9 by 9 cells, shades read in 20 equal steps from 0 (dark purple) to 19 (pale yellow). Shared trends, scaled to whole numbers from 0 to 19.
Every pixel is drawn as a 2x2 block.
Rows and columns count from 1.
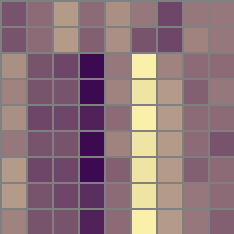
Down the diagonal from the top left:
6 8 5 0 8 18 12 9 7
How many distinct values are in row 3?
8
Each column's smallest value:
6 5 5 0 7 6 5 7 6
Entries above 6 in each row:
7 6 6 6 6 5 6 6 6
